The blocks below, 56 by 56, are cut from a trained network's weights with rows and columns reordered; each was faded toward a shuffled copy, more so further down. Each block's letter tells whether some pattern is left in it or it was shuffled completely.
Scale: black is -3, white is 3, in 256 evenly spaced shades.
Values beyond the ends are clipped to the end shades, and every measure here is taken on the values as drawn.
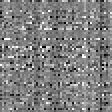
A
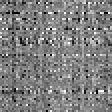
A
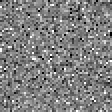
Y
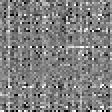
A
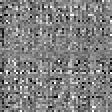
A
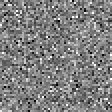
Y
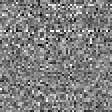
A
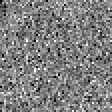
Y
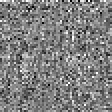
A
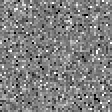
Y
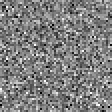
Y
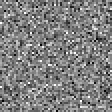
Y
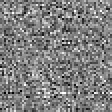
A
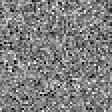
Y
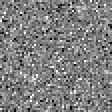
Y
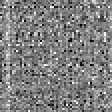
A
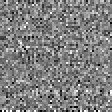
A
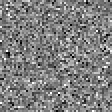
Y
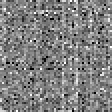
A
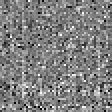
A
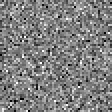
Y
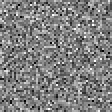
Y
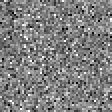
Y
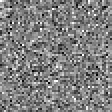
A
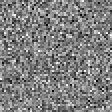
A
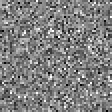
A
